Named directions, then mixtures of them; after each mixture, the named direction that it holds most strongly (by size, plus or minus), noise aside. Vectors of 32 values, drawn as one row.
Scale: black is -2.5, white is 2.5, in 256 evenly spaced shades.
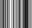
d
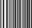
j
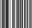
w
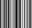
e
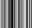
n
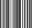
e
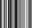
e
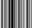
n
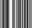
w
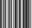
w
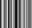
e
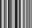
e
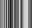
d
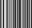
j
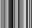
n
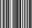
e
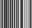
d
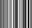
n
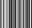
j
